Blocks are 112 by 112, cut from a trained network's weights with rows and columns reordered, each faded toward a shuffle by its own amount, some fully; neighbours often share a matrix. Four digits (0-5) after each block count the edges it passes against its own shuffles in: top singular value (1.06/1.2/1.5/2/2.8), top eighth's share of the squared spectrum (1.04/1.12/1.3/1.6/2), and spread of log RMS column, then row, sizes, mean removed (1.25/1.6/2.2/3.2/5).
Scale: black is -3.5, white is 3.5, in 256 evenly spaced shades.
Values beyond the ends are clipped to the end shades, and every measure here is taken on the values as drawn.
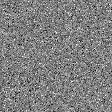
1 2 0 0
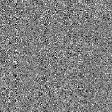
3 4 3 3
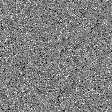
0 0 0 0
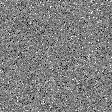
0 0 0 0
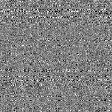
3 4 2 4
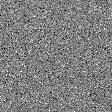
1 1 0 0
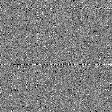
3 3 2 2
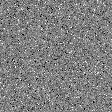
0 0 0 0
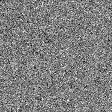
0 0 0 0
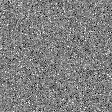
0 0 0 0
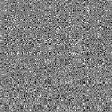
3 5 3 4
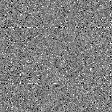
3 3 2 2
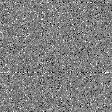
3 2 2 1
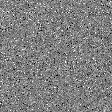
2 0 0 0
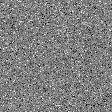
1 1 0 0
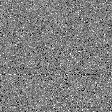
3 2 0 1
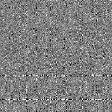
4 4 3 2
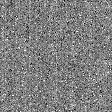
2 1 0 0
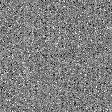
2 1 0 0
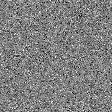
2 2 0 1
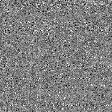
3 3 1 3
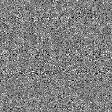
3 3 1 3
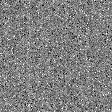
1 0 0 0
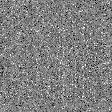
2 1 0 1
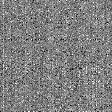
3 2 1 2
